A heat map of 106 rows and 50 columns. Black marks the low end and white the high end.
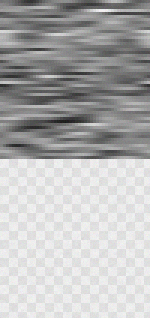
It is made of 2 by 1 panels. Panel 1,1: middling, streaked across, strong in contrast. Panel 2,1: very high, checkered, faint in contrast.
